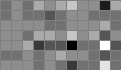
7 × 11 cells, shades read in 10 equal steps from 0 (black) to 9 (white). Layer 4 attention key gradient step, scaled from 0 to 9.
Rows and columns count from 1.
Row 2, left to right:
4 5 4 4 3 4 5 5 4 4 4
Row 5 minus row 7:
0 0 1 -2 -2 -1 -2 0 0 1 -1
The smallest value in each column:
4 4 4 2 3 3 0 4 4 1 3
